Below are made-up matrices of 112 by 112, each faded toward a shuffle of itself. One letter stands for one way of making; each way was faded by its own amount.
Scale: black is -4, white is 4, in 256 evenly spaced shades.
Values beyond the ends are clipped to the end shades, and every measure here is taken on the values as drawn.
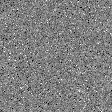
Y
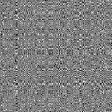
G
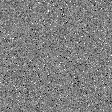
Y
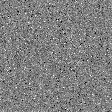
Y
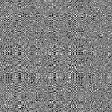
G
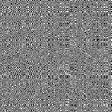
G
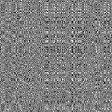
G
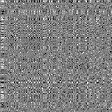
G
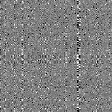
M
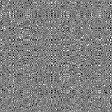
G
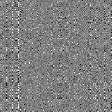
M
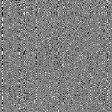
M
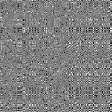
G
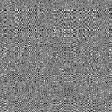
G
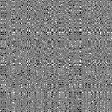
G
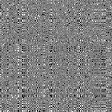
G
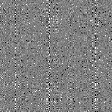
M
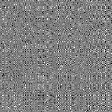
G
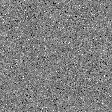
Y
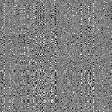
M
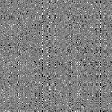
M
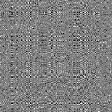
G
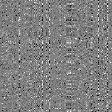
M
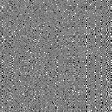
M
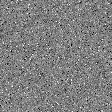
Y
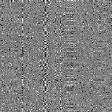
M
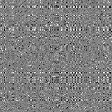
G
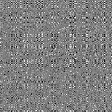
G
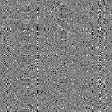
M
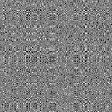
G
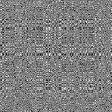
G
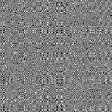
G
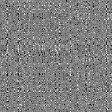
M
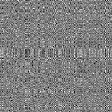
G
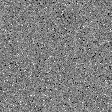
Y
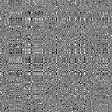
G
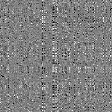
M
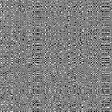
G
